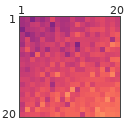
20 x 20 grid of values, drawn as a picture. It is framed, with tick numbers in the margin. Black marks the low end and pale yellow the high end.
Ninth with the highest average: bottom right. Mirror symmetry: none. Calmest part: bottom right. Ninth with the lowest average: top left. Slope: up to the bottom right.
